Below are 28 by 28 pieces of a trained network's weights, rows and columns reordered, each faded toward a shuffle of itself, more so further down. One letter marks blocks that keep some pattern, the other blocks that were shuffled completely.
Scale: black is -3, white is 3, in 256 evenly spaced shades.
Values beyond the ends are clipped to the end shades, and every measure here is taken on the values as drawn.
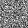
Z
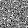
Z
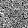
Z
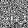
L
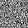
L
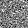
Z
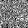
L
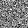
Z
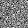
L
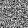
Z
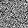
Z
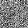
L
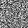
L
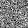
Z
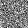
Z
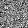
Z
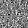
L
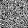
L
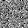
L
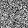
Z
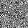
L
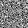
Z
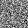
Z
